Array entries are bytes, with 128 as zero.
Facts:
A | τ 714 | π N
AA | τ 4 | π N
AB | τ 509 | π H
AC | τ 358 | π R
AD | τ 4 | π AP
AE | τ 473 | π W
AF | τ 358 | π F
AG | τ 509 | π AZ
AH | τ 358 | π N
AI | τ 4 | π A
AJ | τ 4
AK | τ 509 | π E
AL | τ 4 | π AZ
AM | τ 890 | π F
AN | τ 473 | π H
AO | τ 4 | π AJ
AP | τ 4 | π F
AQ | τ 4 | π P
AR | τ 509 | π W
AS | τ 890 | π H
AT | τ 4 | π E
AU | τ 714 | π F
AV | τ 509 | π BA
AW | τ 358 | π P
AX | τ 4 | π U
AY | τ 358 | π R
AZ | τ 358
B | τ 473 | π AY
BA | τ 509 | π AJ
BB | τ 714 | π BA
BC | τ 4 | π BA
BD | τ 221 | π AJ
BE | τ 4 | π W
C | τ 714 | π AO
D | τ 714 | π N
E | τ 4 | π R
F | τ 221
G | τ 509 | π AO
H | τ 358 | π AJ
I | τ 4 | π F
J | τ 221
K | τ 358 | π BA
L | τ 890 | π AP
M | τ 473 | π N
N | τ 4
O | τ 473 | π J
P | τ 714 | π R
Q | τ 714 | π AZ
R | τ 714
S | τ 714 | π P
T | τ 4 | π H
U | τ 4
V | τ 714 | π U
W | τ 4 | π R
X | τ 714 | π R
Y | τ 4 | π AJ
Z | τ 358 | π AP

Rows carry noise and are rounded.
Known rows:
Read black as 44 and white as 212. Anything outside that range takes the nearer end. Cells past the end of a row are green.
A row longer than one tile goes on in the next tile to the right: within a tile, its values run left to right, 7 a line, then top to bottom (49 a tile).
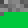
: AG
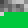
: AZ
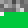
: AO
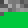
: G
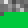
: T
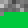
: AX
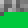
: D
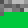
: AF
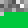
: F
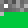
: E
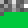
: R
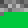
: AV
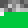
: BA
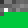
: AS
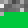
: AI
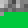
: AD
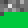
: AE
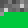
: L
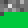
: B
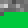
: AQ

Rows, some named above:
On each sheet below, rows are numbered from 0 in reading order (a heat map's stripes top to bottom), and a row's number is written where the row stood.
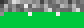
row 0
AY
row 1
AO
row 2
AJ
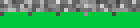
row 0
BD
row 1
D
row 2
AU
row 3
BC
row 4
O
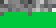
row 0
AG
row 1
K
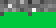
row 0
B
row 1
AS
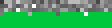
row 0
H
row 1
W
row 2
AF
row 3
U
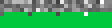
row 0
AF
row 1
BB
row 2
AB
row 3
AP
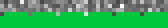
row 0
M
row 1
Y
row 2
J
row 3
A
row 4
AN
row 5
C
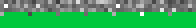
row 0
W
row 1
B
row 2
AH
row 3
Z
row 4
W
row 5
N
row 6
AM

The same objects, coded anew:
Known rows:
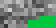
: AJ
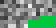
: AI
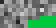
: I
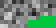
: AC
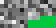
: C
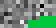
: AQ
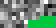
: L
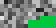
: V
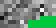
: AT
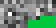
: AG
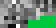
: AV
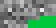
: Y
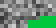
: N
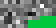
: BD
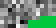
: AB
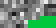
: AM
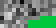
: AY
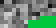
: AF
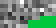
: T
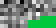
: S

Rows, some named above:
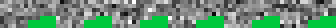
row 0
U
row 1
D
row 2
AS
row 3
AU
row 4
AH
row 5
AN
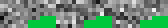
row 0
W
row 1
AN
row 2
BC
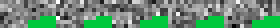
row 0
W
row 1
BB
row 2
AN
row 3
AG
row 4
BA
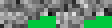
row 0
O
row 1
M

